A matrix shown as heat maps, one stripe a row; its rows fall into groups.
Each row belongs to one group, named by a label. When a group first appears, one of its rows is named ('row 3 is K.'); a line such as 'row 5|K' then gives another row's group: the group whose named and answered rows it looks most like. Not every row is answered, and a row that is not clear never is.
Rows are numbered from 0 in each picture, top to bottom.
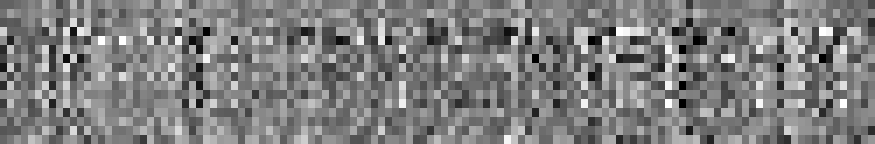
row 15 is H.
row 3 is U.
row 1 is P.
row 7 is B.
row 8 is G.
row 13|G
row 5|B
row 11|B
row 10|U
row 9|B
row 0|G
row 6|H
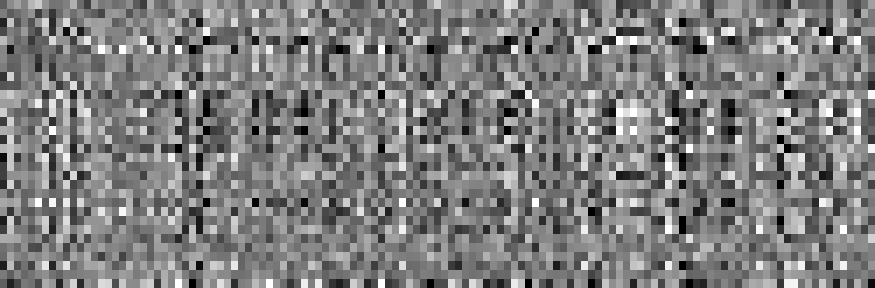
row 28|P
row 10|P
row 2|B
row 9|G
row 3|H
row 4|U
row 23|G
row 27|H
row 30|G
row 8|B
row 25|B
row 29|B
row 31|G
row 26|P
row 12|U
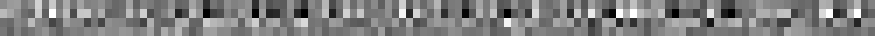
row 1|U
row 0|U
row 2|H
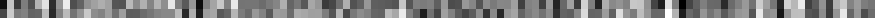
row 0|B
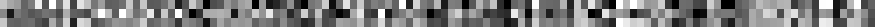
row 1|G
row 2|U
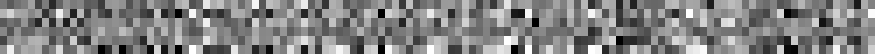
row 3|G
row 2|H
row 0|H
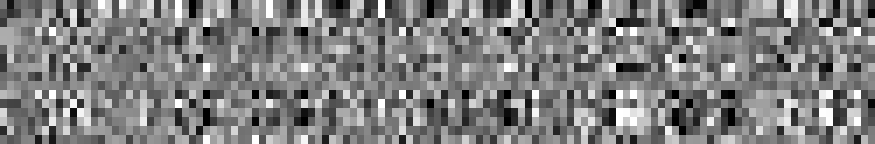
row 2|H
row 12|U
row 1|G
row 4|P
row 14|B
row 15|H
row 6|B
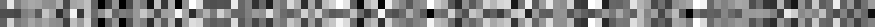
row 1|G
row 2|P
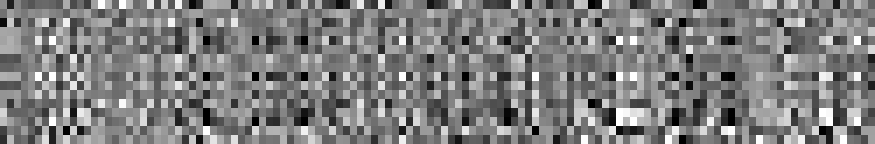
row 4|U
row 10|U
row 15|B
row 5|P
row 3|P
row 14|H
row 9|G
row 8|U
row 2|B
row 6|G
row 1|P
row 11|G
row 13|U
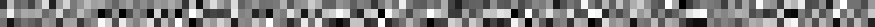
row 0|B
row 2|G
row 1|P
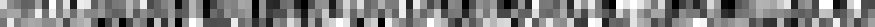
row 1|U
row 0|U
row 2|P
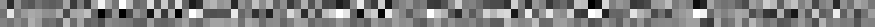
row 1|P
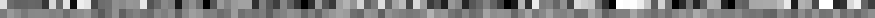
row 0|U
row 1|P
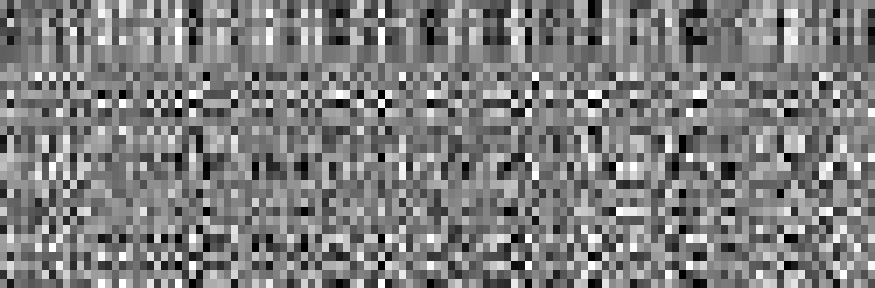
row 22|H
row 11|G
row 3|G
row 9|H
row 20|H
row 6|G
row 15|B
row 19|U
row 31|G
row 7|P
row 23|U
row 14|G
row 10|P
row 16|B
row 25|B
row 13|P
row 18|U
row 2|B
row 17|P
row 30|B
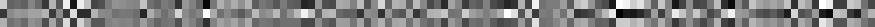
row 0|U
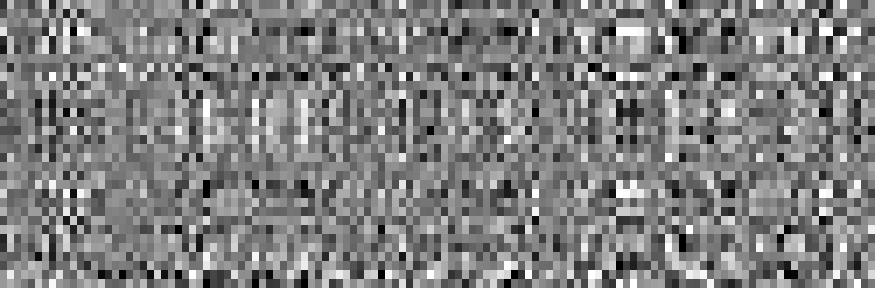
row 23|U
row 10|B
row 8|U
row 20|U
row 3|U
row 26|B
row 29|H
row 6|P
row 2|U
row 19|H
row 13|H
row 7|G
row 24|H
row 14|G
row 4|B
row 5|B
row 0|B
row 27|B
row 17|B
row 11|H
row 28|H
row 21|U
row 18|P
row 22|H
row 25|P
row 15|H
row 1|H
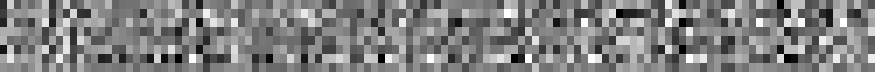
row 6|P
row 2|B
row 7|U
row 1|H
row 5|B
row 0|B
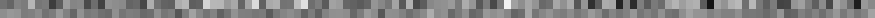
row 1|P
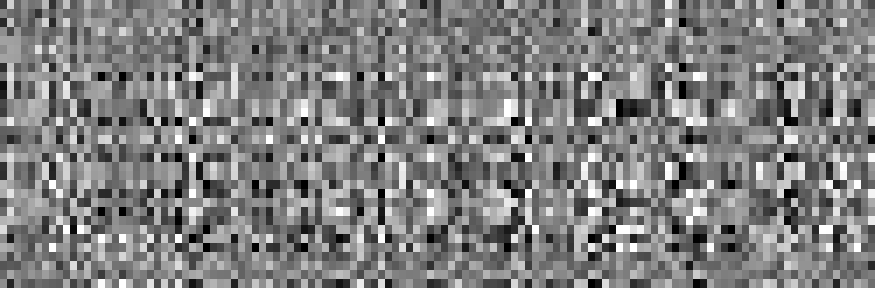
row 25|U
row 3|G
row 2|B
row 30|P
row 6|P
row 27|U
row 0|B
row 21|P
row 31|G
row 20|U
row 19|B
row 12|H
